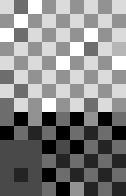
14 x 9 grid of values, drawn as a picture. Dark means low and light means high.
An odd patch, calmer than its surroundings, sits in the bottom left. The bottom left is the smoothest part. Overall the values sit about 50% of the way up the scale. The top part is higher, up to a seam about 60% of the way down.
